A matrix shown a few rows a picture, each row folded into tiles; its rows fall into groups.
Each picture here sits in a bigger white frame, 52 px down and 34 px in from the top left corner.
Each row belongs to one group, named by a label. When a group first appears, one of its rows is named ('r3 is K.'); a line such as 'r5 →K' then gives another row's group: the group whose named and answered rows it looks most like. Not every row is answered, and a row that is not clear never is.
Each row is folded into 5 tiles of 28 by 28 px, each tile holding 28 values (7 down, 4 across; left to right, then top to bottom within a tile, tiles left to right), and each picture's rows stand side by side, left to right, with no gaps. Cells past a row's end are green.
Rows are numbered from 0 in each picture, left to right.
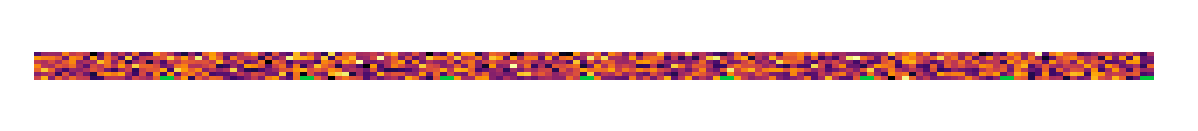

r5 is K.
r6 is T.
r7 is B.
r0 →T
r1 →T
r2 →T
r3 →T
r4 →K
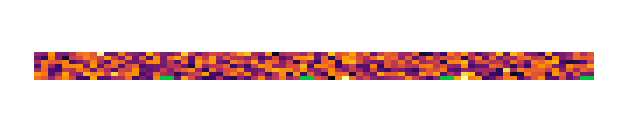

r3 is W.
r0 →B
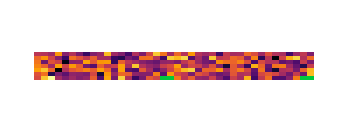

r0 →K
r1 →K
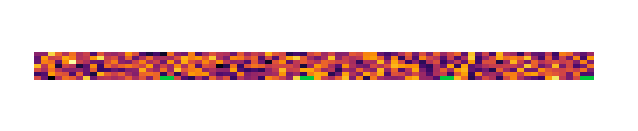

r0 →T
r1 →T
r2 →B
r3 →B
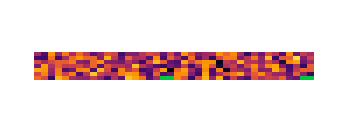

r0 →B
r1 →B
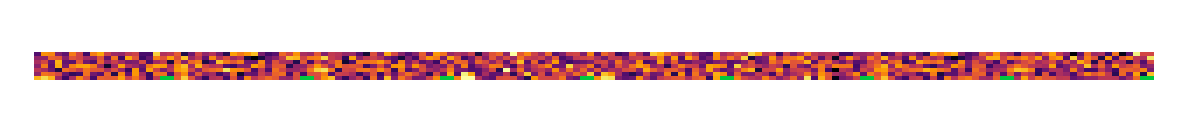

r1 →K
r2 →K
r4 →W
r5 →K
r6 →K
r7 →T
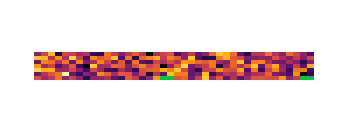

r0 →T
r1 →B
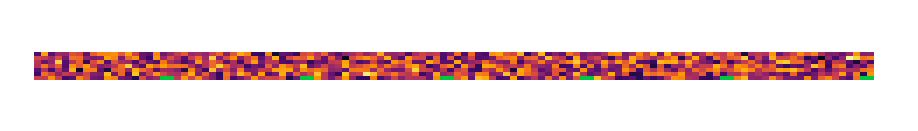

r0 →W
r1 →W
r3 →B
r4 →W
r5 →K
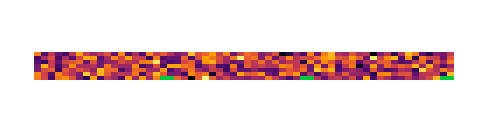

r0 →B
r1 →T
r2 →T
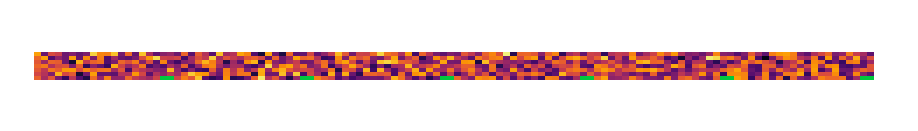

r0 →K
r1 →W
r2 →W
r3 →T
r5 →B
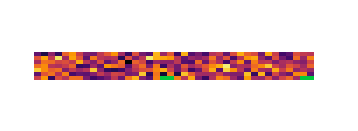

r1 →W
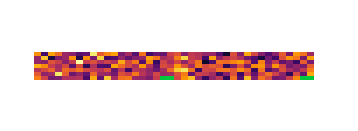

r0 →K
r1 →K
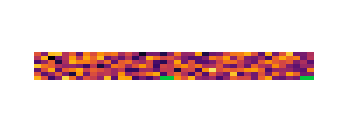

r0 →K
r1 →K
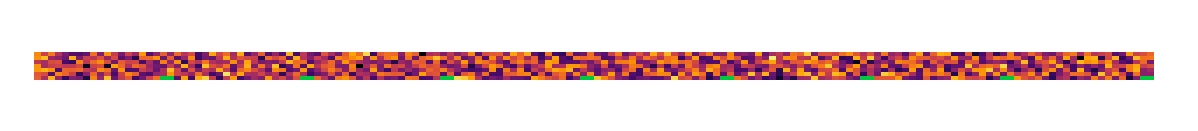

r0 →K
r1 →B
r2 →T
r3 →W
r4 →W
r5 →W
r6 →W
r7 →W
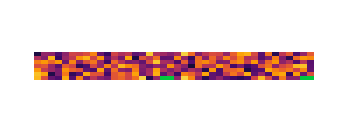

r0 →B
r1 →W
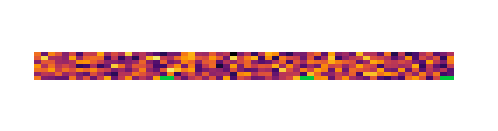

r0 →K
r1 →T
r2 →B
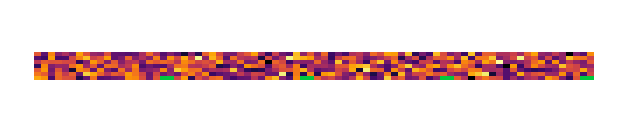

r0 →B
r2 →W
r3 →T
